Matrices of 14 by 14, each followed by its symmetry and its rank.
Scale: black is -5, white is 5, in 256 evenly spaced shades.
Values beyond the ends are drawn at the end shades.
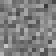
antisymmetric, full rank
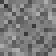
symmetric, full rank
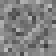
symmetric, full rank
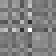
symmetric, rank two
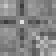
symmetric, rank three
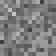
symmetric, full rank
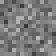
symmetric, full rank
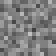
antisymmetric, full rank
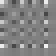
symmetric, rank one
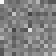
symmetric, rank three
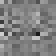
neither, rank two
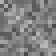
symmetric, full rank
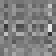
neither, rank two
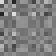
symmetric, rank two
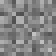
symmetric, rank three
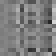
neither, rank two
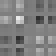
symmetric, rank one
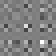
symmetric, rank two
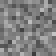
antisymmetric, full rank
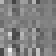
neither, rank two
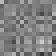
symmetric, rank two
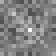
symmetric, rank three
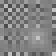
symmetric, rank two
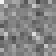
symmetric, rank three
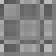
symmetric, rank one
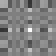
symmetric, rank one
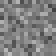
antisymmetric, full rank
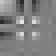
symmetric, rank one
